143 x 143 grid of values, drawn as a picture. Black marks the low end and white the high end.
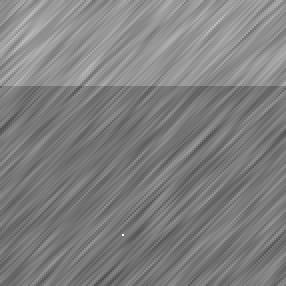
Lone odd cells: 1, higher than its neighbours. Seam: horizontal, 30% of the way down, the top part higher. Grain: diagonal, up to the right.
